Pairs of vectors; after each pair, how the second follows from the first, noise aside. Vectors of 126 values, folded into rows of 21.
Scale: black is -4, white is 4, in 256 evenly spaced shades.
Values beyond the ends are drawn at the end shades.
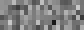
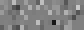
partly zeroed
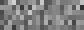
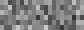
shuffled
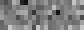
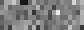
sign-scrambled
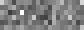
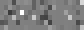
partly zeroed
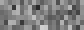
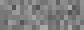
shrunk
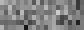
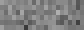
shrunk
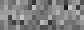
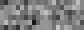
shuffled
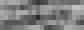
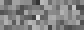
sign-scrambled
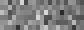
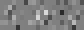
partly zeroed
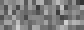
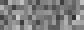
shuffled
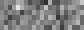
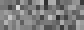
sign-scrambled
